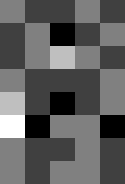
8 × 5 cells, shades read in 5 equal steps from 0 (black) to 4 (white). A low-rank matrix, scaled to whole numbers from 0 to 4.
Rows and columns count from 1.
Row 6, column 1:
4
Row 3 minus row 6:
-3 2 1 0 1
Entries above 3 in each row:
0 0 0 0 0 1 0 0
